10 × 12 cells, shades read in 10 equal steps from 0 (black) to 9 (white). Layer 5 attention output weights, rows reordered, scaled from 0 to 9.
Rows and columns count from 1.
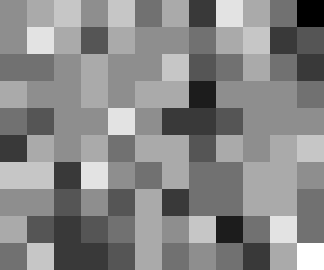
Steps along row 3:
same up up down same up down up up down down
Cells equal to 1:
2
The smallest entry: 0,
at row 1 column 12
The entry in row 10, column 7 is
4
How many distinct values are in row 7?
6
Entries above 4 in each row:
8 8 6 10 7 9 8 6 5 5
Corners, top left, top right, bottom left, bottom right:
5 0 4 9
